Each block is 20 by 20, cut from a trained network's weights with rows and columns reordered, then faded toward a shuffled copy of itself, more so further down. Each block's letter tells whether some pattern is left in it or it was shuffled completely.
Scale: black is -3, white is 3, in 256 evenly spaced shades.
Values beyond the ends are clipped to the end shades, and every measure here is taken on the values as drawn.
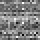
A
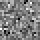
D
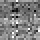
A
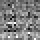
A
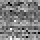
A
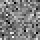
D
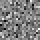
D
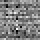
A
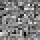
A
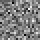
D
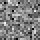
D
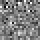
A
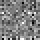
A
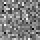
D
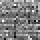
A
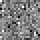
D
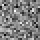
D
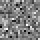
D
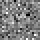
D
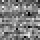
A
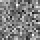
D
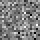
D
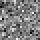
D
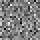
A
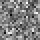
A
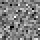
D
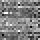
A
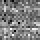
A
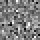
D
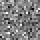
D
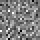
A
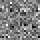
A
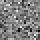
D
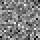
D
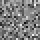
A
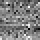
A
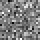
D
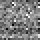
A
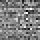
A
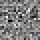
A
